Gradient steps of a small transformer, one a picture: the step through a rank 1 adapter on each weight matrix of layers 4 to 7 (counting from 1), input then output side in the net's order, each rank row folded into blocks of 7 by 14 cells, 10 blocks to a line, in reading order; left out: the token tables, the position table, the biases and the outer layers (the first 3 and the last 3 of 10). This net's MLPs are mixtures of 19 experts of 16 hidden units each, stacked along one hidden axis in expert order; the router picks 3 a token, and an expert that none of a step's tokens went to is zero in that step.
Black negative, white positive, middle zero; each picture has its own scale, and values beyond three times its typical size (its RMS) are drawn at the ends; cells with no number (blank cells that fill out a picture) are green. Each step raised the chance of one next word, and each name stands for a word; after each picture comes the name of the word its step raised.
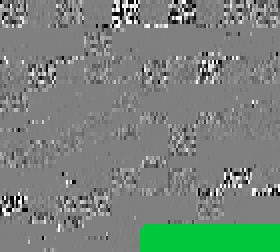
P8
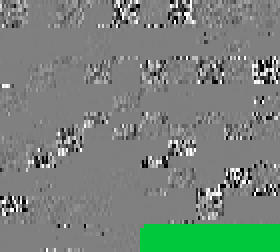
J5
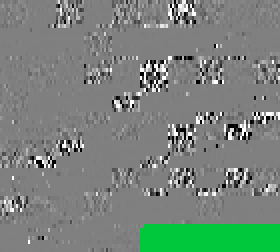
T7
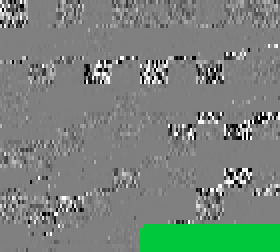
T7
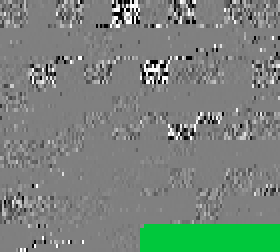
P8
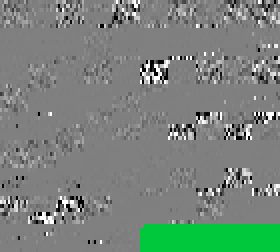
T7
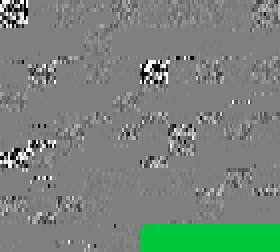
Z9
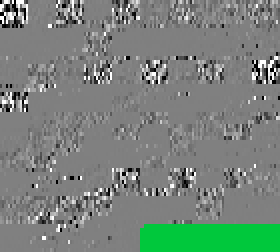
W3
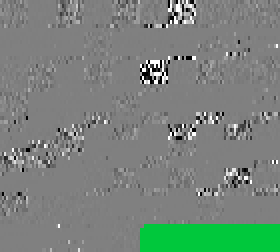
Z9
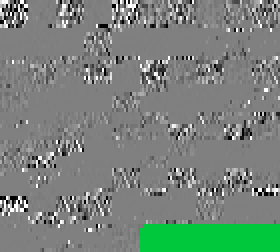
W3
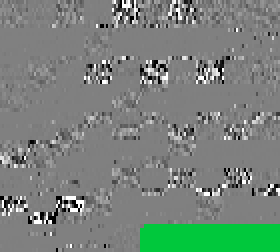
P8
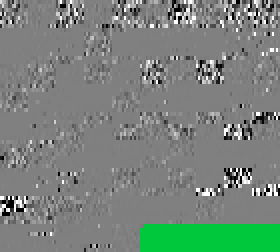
J5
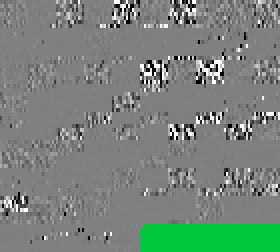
T7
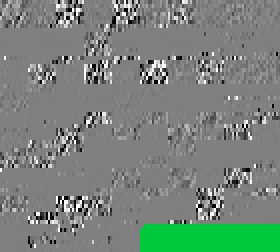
W3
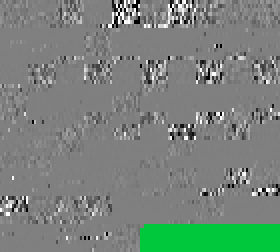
W3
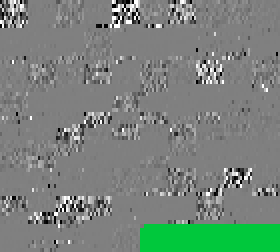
P8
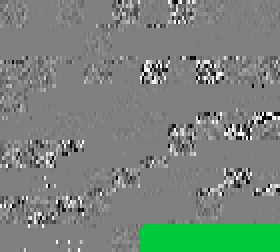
T7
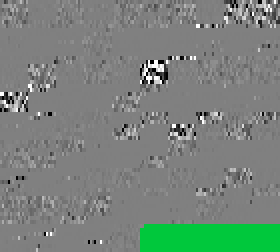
Z9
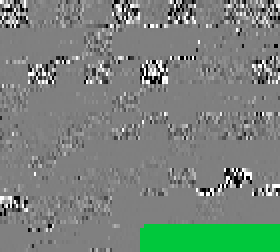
J5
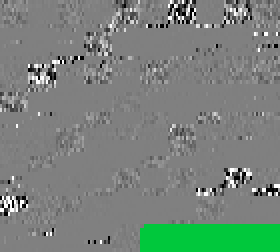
J5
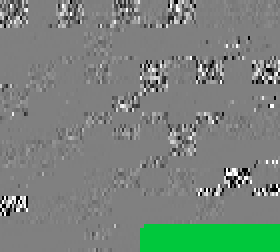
J5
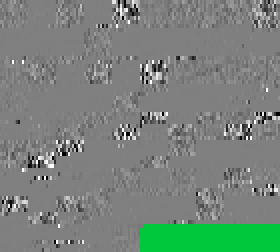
W3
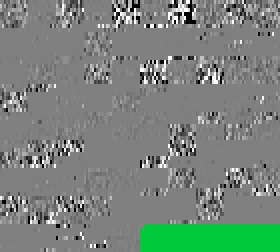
W3
